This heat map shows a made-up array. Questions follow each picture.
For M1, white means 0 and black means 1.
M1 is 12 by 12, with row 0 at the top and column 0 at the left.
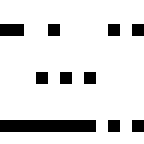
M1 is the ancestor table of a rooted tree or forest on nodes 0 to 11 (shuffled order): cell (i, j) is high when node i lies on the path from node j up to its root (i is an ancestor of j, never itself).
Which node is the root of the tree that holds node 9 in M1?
10
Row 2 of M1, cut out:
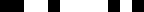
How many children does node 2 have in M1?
5
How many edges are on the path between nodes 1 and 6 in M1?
3
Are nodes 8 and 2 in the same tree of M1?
no
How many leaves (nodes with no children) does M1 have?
9
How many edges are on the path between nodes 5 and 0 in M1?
4
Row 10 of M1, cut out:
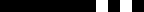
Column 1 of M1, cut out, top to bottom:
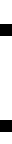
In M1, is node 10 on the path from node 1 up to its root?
yes
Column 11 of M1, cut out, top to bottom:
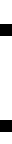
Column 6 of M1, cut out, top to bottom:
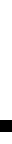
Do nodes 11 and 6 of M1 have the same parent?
no
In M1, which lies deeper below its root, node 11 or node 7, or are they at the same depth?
the same depth
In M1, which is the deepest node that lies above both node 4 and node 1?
2
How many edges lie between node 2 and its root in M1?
1
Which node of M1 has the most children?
2
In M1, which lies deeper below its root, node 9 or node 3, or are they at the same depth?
the same depth
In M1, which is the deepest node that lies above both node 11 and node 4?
2
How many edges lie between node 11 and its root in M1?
2
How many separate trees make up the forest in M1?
2
